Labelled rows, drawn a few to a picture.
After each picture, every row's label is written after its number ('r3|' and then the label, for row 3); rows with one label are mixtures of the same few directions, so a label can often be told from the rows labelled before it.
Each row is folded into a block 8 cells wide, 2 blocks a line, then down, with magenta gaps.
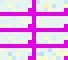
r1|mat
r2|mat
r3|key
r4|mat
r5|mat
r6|mat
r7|mat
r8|key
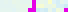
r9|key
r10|key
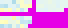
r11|key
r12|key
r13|key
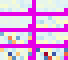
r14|key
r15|key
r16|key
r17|key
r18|mat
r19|key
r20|mat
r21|mat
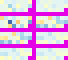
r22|mat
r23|mat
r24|mat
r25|key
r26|key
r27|key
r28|key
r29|key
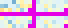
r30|key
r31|mat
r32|mat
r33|mat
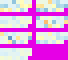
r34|key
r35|key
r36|key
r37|mat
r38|mat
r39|key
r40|key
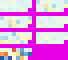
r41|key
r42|mat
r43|mat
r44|key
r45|key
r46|mat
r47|key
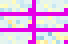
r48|key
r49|mat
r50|mat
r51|key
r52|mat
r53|key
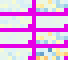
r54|key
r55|key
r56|key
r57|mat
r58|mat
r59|key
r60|mat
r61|key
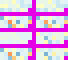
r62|key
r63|key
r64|mat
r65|mat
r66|key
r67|mat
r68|mat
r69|mat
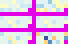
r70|key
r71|key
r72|mat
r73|mat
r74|mat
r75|mat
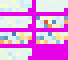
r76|key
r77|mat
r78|mat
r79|mat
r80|key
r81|key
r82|mat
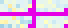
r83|mat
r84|key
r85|key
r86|mat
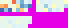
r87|key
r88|mat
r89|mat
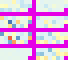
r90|key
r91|mat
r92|mat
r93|mat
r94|mat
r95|key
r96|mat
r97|key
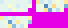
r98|mat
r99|mat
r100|mat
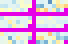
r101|key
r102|key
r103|mat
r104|key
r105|mat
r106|key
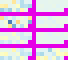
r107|key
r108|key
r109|mat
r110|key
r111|key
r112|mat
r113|key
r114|key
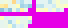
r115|key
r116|key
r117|mat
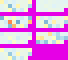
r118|mat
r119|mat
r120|mat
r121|mat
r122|mat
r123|key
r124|mat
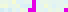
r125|key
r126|mat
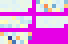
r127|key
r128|mat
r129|key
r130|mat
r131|mat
